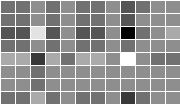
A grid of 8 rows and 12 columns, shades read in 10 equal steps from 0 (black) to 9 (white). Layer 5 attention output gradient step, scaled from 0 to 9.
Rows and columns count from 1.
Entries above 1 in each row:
12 12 11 12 12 12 12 12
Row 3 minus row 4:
-1 -1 3 -1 0 -1 -1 0 -4 -1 0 1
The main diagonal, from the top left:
4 4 8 4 4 5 5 5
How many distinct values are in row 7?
2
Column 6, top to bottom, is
4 4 3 4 6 5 5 4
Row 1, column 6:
4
